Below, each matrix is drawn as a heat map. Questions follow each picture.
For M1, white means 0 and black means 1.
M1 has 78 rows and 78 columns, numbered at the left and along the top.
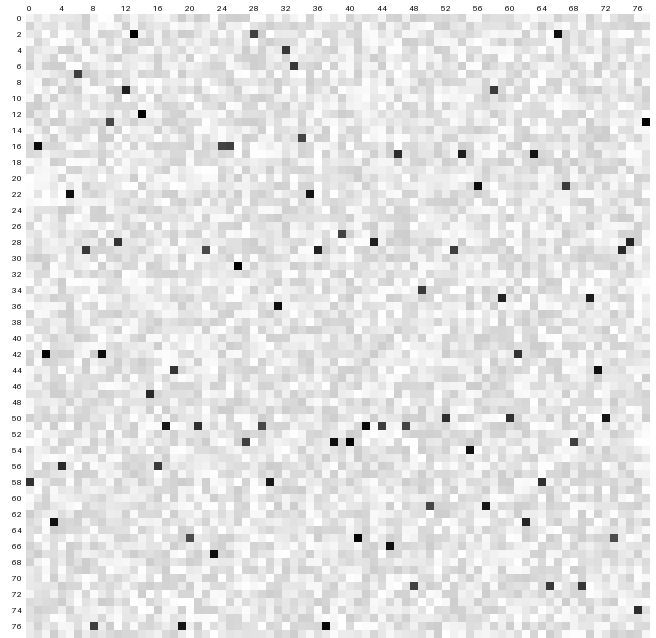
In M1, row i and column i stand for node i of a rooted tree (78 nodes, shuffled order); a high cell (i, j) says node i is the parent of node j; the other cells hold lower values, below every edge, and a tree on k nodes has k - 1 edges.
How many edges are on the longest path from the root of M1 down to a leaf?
4
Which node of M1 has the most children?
51
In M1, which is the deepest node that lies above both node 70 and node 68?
29
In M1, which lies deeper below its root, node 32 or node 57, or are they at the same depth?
node 32
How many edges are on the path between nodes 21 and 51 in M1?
1
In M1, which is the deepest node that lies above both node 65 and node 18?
44
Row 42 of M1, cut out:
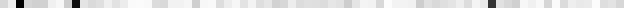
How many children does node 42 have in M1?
3
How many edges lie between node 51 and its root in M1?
0
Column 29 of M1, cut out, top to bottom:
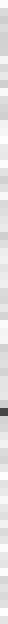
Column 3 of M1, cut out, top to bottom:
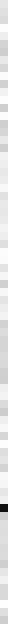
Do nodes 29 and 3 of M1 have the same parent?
no
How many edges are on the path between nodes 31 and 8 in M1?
5
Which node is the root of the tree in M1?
51
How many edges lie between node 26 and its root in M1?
4
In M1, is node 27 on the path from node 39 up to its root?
yes
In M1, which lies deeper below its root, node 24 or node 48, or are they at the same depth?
node 24
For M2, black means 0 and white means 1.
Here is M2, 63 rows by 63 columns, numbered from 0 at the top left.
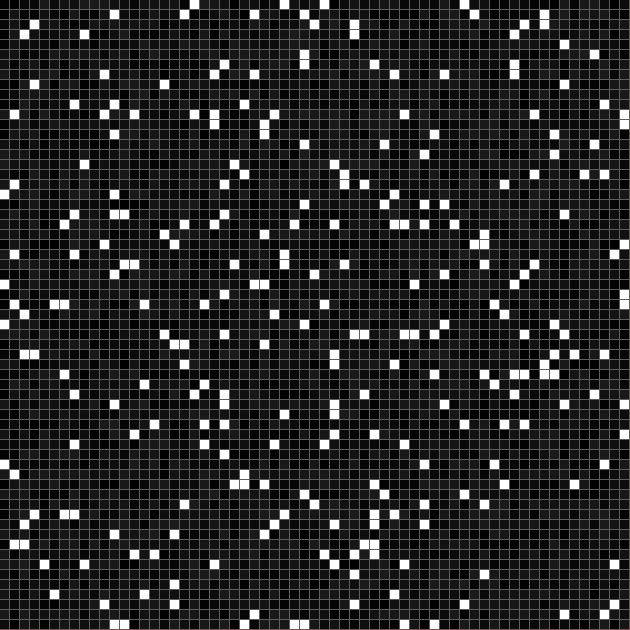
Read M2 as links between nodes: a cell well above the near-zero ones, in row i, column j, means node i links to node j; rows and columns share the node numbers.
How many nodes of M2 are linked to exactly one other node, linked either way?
3
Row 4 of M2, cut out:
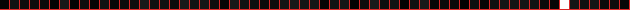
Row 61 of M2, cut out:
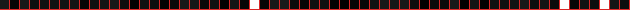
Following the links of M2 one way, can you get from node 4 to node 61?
yes
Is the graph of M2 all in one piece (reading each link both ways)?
no
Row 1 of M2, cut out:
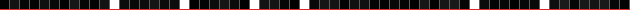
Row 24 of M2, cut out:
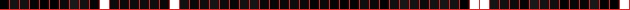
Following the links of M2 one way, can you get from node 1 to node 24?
yes
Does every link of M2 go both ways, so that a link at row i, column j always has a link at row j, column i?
yes
